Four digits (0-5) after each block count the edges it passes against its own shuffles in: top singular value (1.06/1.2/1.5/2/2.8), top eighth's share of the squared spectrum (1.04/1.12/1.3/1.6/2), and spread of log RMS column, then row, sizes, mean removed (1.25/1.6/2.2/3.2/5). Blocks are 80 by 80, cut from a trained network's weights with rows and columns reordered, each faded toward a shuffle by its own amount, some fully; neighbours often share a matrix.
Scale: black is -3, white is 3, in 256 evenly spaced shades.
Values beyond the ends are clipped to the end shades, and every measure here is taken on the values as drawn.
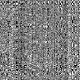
3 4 3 3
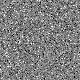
0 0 0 0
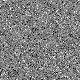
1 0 0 0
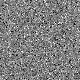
0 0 0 0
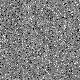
0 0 0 0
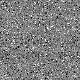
1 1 1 0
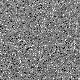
0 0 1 0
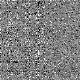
2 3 3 1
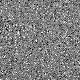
0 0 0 0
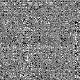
2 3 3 1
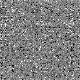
2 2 2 1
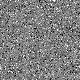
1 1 0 0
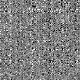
3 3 2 2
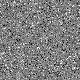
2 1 0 0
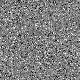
2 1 0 0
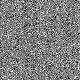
1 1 0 0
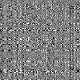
3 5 3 4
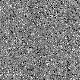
1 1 0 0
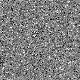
2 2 1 0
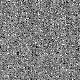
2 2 0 1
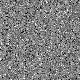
1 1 0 0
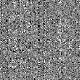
3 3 2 2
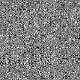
3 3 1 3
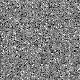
1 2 0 0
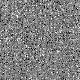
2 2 0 1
